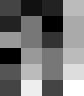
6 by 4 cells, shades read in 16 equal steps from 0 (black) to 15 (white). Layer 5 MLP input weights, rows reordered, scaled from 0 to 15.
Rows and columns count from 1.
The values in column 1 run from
0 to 9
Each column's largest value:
9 14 7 15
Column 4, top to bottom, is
11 10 10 11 13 15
